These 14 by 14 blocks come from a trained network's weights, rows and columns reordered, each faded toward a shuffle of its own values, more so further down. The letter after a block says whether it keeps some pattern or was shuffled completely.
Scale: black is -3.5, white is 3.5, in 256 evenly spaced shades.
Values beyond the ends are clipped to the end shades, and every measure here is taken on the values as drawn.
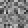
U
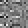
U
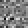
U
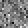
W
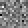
W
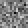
W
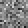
W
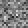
W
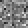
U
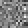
U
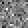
W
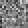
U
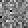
U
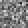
W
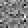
U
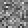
W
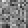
U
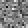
W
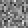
U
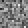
W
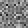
U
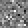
W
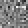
U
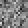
W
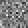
W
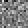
U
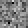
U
